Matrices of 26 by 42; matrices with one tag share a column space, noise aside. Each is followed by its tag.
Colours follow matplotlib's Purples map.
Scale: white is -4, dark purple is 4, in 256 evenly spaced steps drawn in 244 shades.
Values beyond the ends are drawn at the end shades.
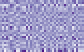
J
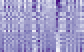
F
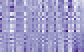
F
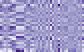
J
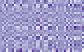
J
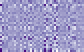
J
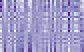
F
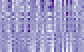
F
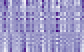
F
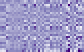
J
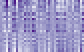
F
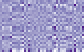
J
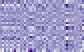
J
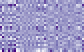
J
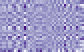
J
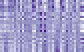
F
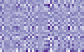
J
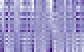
F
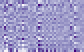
J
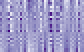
F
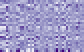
J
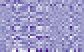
J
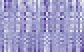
F
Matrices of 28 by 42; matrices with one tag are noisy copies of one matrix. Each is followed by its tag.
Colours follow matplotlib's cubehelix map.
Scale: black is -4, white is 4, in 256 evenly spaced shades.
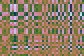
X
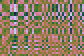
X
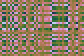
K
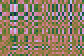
X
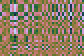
X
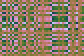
K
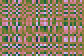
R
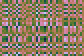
R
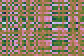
K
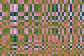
X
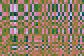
X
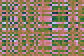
K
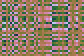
K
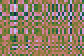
X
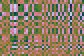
X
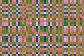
R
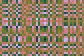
R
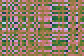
K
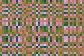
R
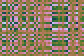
K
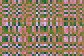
R
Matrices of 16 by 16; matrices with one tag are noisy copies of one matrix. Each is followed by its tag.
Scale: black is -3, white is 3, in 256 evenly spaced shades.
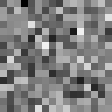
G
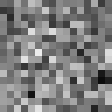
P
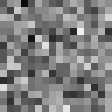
G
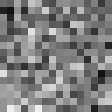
P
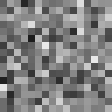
G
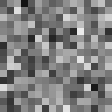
G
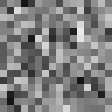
G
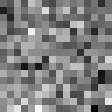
P
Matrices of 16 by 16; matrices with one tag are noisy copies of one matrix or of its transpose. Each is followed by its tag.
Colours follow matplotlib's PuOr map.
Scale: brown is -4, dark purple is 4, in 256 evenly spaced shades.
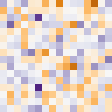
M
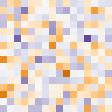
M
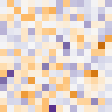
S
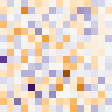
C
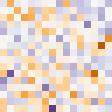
S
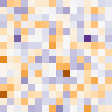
M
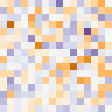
C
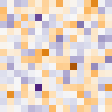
M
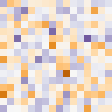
M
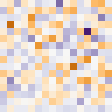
C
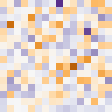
C
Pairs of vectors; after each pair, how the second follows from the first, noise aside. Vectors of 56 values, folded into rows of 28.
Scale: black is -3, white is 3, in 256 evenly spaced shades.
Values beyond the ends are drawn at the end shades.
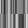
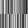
sign-scrambled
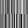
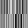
sign-scrambled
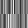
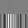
partly zeroed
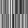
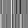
partly zeroed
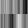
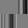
partly zeroed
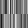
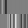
partly zeroed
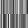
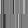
partly zeroed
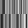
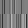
partly zeroed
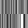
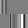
partly zeroed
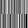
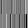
partly zeroed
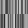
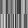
sign-scrambled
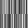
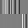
partly zeroed
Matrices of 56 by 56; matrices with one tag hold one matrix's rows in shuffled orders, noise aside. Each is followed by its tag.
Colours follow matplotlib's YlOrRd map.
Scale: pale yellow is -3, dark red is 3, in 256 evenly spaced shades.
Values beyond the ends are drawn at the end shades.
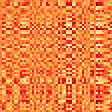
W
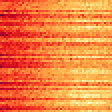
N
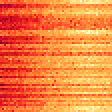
N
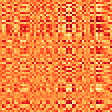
W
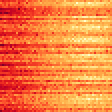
N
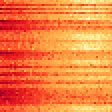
N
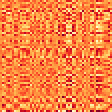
W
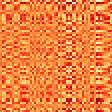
W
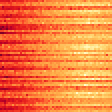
N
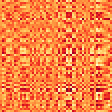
W
